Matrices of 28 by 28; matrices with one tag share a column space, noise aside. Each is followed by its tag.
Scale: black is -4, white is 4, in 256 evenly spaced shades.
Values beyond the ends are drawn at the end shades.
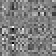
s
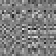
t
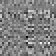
t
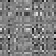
s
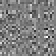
t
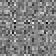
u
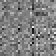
s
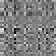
s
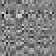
t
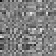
s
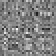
s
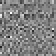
t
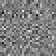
t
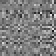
t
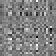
s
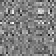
u
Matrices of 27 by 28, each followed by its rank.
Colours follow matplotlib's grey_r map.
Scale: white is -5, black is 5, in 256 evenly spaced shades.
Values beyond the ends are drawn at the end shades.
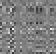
three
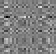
three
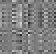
two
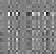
two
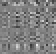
three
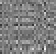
three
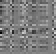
two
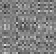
three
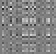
two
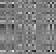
two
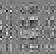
three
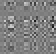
two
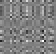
two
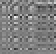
two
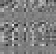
three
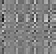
two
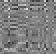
three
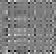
two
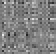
three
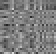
three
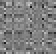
three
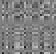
two
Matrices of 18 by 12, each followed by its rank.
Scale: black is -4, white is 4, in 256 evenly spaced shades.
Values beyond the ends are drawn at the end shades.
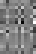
two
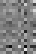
two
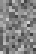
full rank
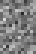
full rank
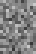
full rank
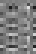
two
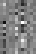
two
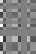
one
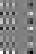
one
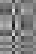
one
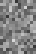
full rank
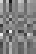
two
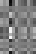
one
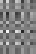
one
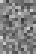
full rank
